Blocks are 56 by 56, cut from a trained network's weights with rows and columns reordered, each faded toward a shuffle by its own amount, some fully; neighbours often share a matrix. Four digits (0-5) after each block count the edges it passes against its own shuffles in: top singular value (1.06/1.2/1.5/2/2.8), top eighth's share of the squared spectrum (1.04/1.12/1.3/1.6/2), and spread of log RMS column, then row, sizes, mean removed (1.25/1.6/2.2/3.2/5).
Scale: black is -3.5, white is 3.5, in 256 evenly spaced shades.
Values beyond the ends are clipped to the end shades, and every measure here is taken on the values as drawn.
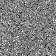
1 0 0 0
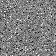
1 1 0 0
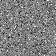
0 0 0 0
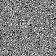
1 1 0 0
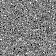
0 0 0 0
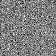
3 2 0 1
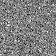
1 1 0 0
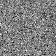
2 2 0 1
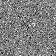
0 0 0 0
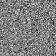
3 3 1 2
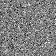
0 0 0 0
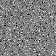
2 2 0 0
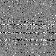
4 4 0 3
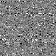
3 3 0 2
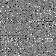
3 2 0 1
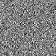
3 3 1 1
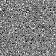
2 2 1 0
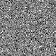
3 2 1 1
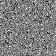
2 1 0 0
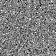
1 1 0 0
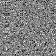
3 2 1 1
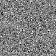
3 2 0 1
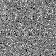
2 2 0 0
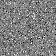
0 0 0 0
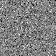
2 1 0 0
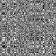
4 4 3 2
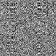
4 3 2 2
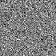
3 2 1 1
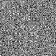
3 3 0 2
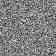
0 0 0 0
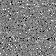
2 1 0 1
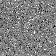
0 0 0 0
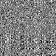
3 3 0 2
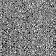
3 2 0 2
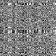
4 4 1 3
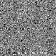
3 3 0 2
